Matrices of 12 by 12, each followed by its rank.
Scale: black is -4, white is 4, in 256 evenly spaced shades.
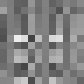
two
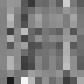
two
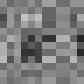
two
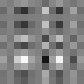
one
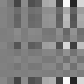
one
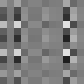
one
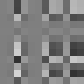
one
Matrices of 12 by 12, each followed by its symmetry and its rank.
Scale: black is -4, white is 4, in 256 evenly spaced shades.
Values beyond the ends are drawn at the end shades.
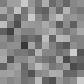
neither, full rank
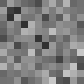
symmetric, full rank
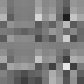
neither, rank two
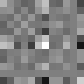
symmetric, rank two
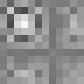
symmetric, rank two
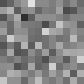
neither, full rank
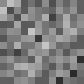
symmetric, full rank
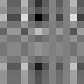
neither, rank one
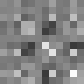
symmetric, rank two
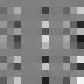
neither, rank one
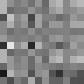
neither, rank two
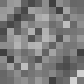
symmetric, full rank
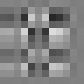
neither, rank one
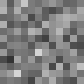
neither, full rank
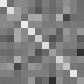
symmetric, full rank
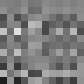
neither, rank two
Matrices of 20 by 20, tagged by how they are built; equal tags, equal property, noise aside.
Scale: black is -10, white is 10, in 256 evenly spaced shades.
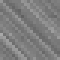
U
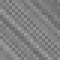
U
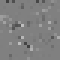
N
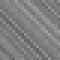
U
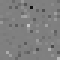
N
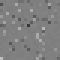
N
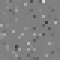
N
